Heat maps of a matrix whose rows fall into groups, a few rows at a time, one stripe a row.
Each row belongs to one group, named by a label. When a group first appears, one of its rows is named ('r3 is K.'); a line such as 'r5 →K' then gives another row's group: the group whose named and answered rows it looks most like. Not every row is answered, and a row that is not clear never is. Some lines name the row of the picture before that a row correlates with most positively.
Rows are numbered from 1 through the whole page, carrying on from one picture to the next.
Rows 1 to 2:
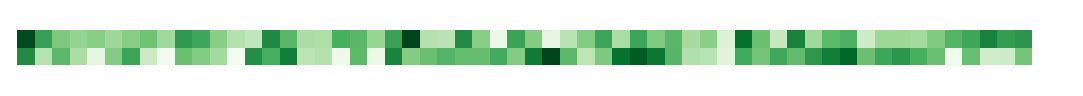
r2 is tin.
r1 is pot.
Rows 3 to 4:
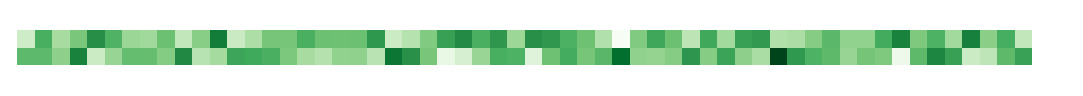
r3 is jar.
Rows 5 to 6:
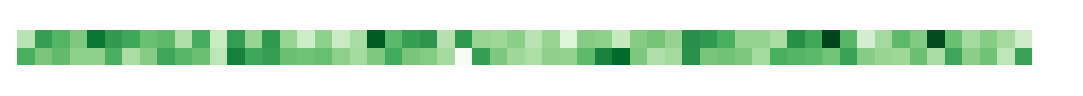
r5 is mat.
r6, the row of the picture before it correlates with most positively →4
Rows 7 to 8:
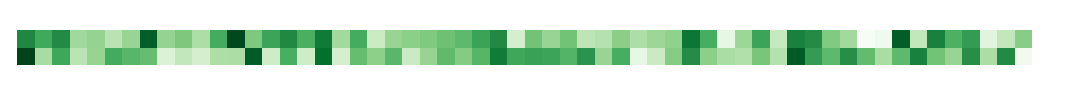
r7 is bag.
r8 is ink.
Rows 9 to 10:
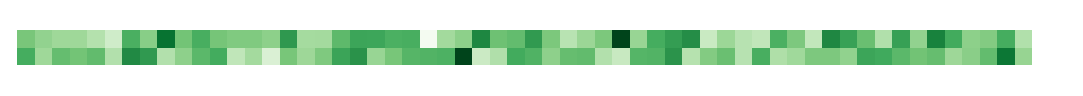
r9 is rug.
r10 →jar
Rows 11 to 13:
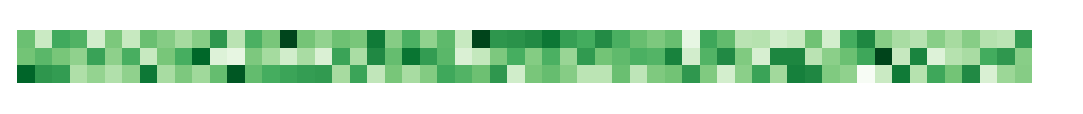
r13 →bag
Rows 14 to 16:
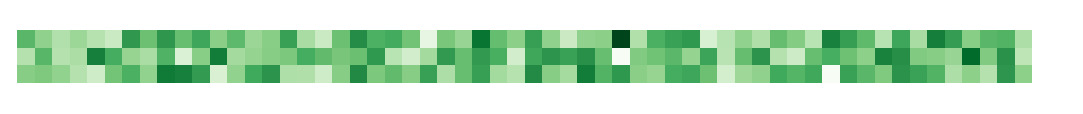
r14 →rug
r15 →jar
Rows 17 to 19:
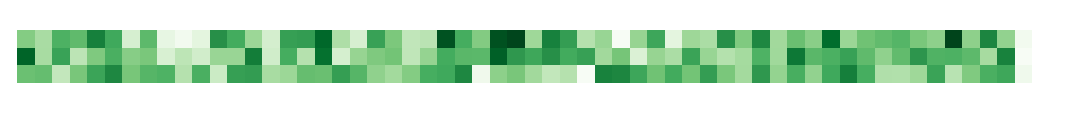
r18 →ink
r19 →mat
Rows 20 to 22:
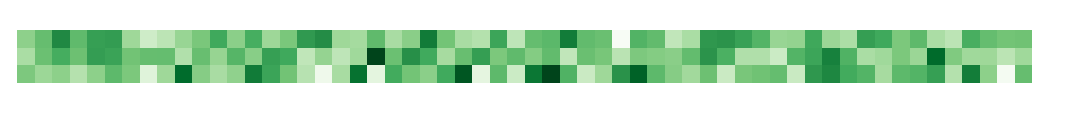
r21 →mat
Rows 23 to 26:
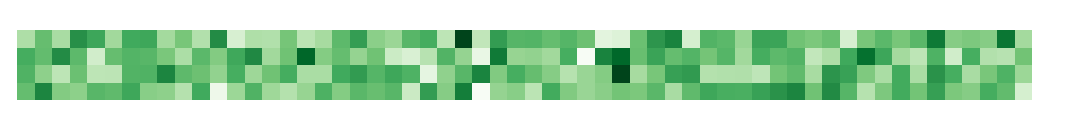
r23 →jar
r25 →rug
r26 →mat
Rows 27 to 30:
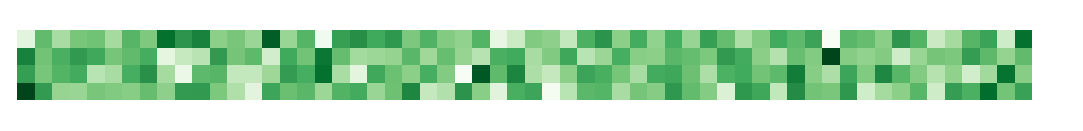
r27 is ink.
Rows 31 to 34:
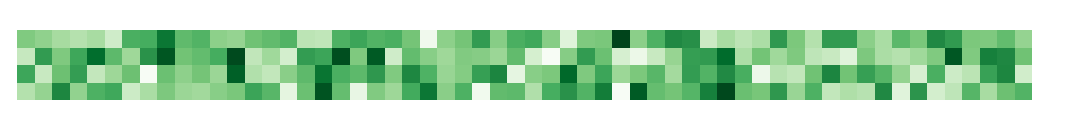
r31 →rug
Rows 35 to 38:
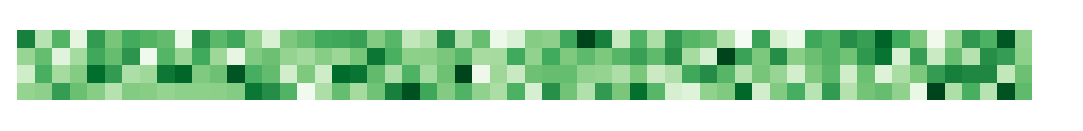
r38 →pot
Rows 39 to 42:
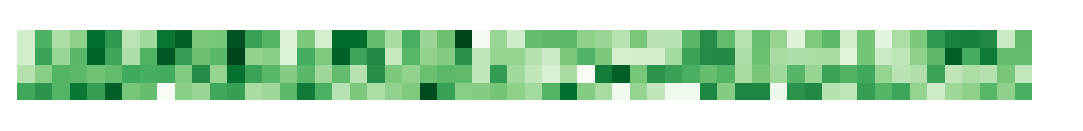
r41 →mat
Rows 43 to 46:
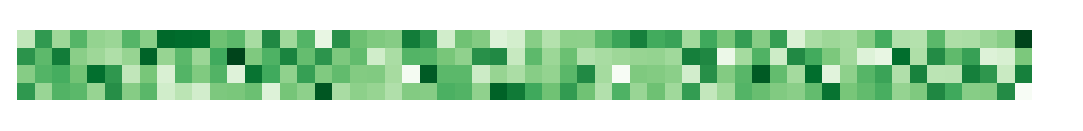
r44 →bag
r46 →ink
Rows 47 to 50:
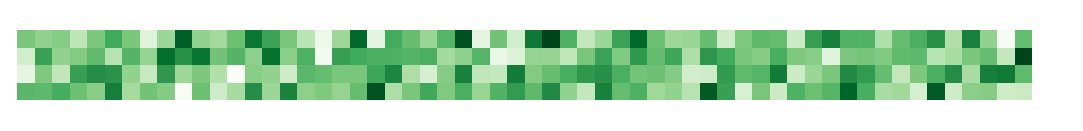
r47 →tin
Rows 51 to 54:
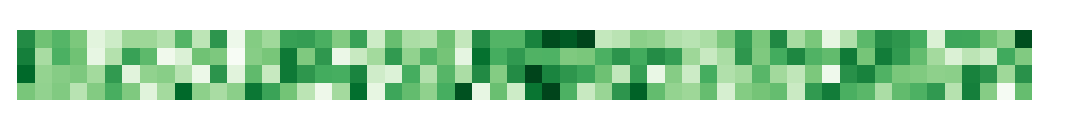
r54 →tin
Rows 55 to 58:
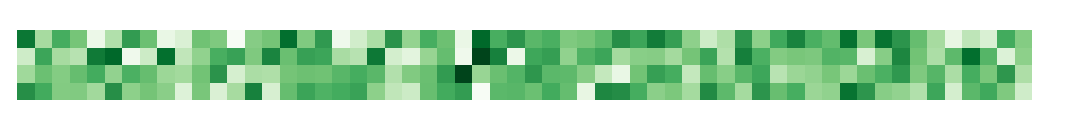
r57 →jar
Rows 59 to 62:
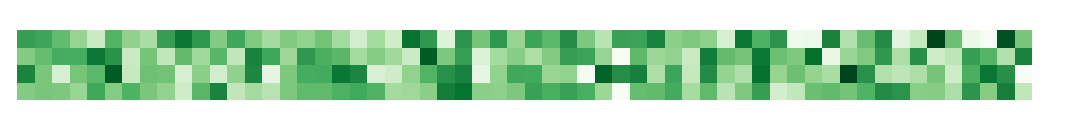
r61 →mat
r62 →jar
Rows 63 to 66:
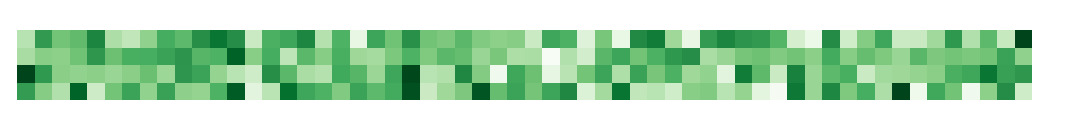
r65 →pot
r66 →rug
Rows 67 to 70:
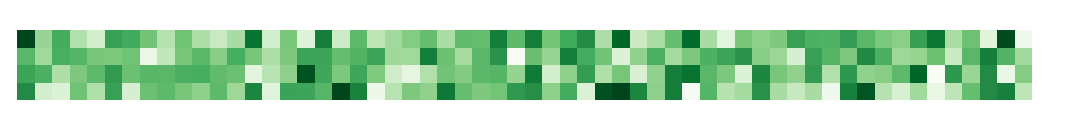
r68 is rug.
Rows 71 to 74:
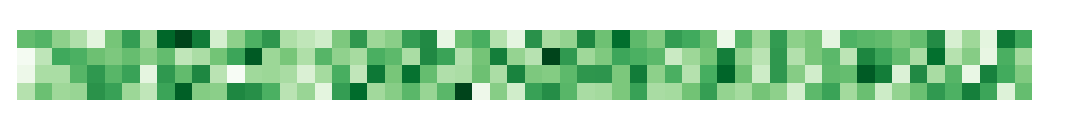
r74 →tin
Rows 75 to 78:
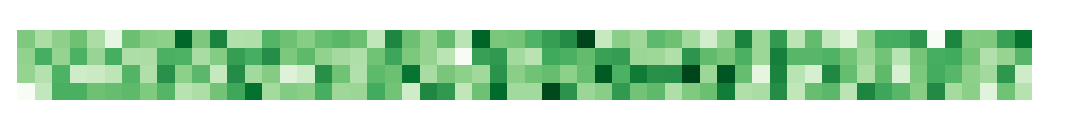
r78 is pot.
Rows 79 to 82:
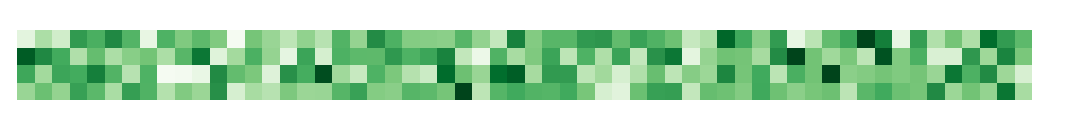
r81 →ink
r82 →jar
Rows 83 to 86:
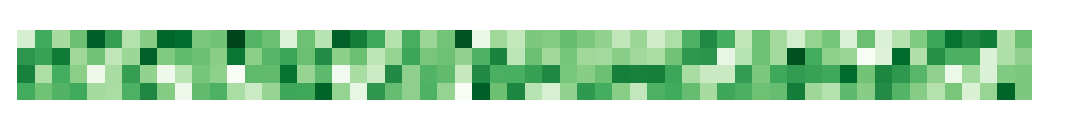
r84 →bag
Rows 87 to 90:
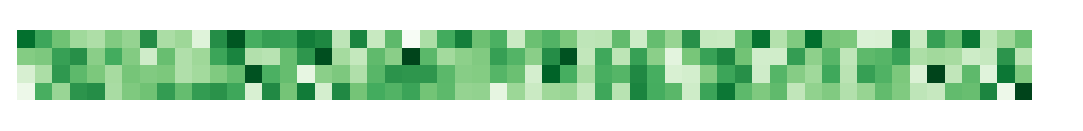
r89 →pot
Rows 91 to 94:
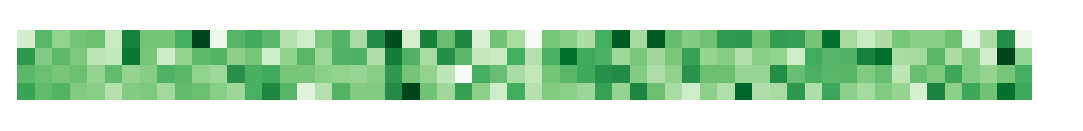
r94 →pot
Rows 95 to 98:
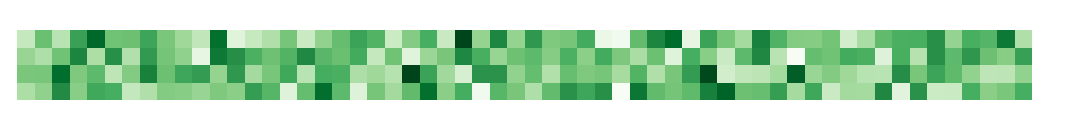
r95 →jar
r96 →bag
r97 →bag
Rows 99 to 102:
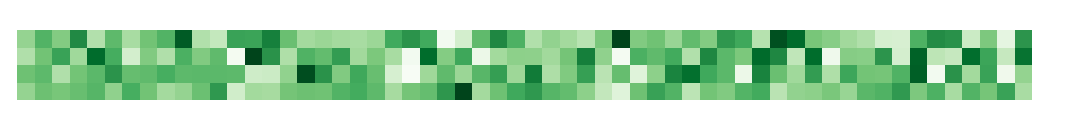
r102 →jar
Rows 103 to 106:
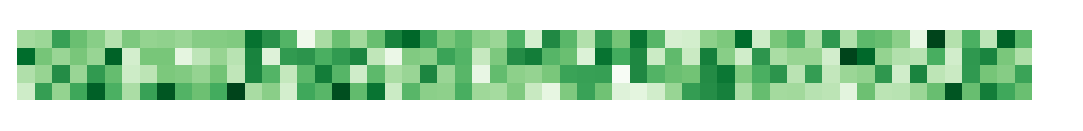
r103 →pot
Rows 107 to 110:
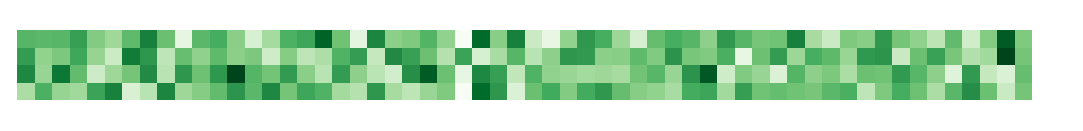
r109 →bag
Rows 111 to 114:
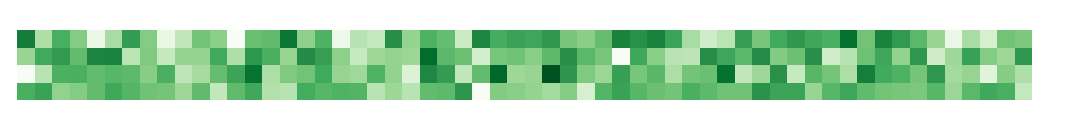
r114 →mat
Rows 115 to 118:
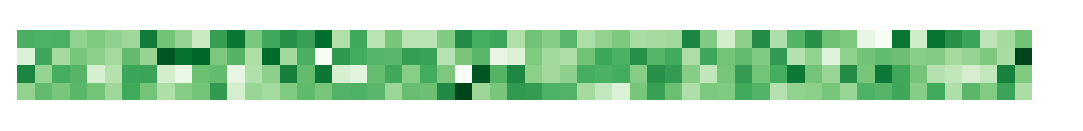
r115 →bag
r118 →jar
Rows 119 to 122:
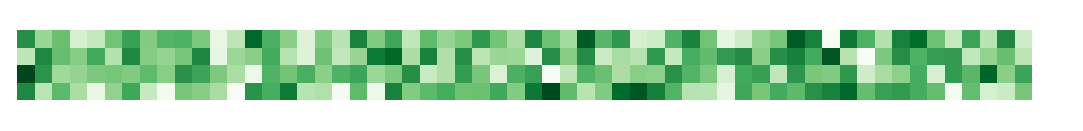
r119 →ink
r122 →tin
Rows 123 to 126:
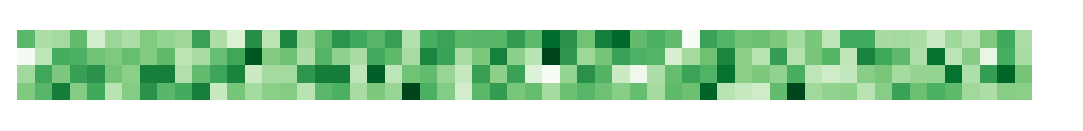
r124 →pot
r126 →bag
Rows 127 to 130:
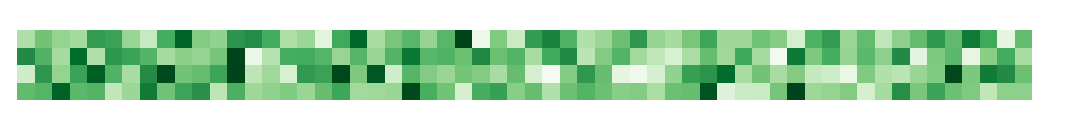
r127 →tin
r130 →bag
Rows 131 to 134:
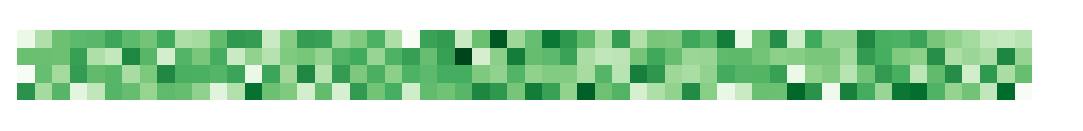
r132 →jar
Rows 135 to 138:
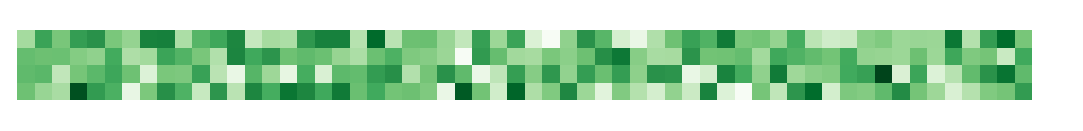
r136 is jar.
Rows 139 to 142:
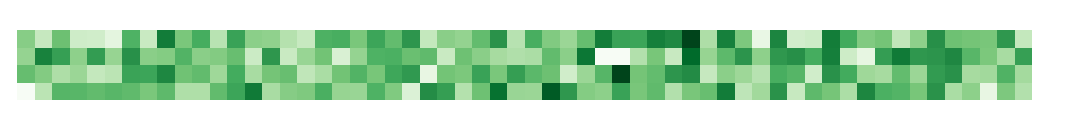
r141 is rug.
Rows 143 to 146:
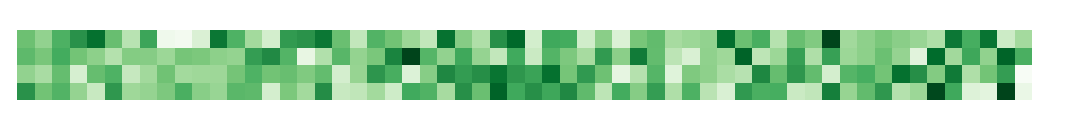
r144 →pot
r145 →ink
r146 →ink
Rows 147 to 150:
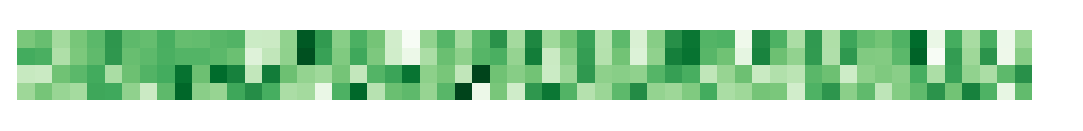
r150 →tin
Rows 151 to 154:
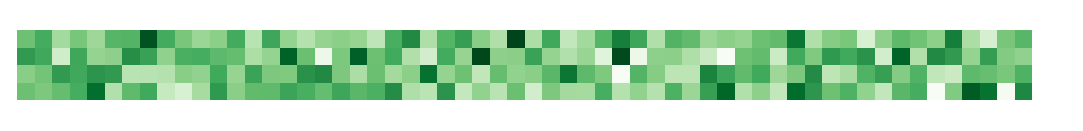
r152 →rug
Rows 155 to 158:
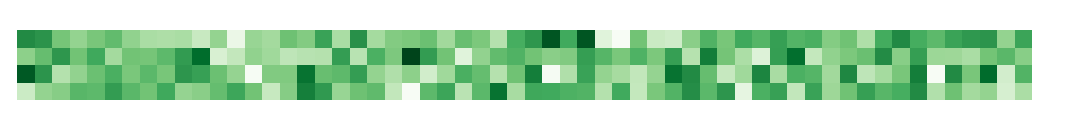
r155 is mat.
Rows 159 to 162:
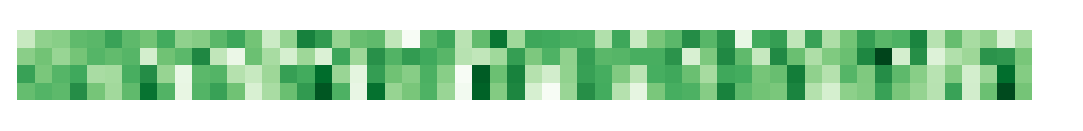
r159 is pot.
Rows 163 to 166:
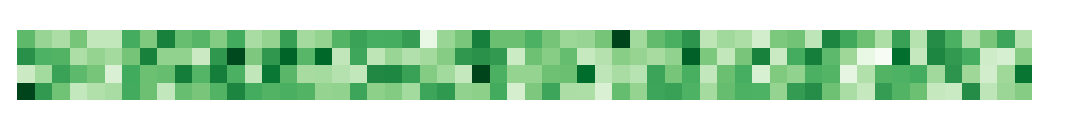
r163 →rug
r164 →bag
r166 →bag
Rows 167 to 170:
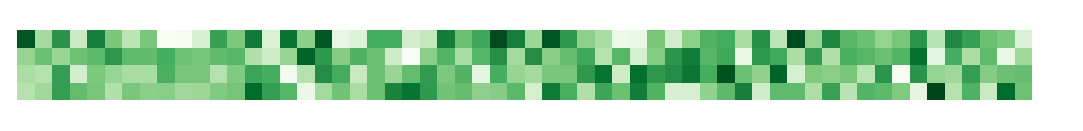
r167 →ink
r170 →pot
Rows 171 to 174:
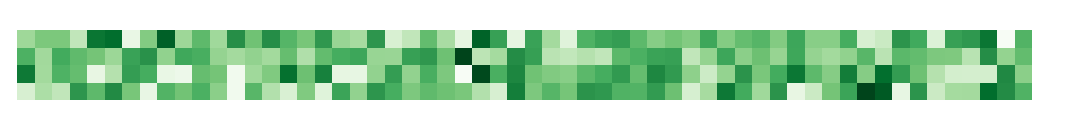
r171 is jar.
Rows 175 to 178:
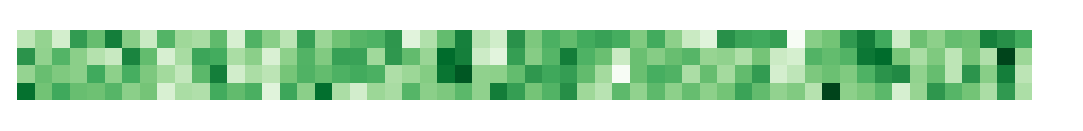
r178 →ink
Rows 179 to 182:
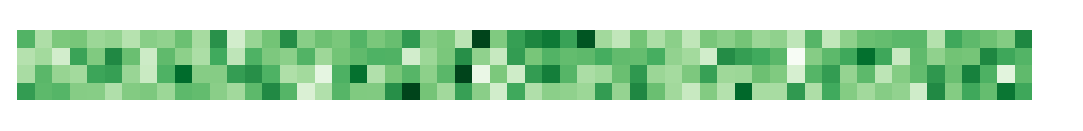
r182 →pot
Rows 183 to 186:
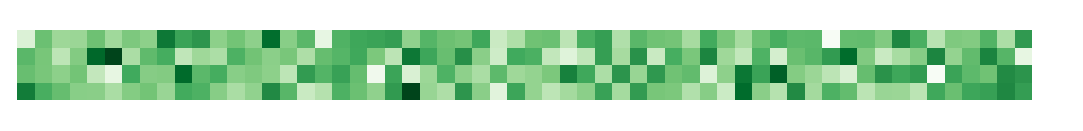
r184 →mat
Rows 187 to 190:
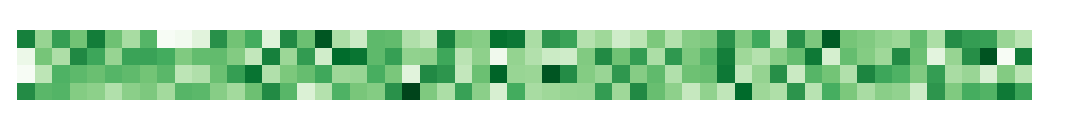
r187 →ink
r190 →pot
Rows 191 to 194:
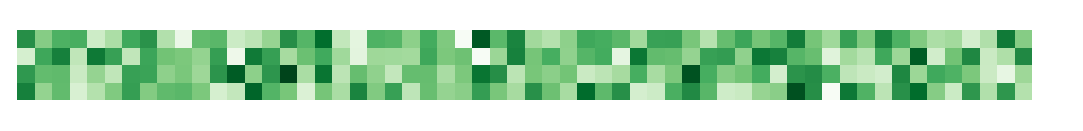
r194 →ink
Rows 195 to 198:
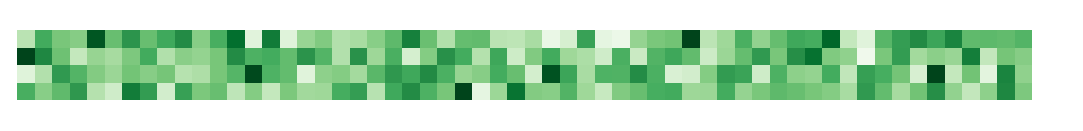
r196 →bag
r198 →jar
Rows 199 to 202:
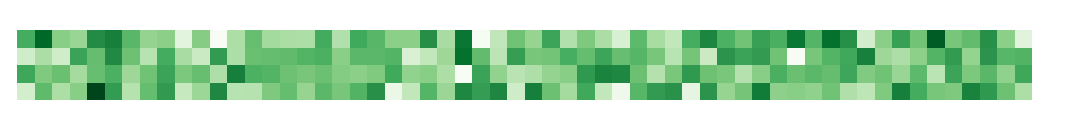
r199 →mat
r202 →jar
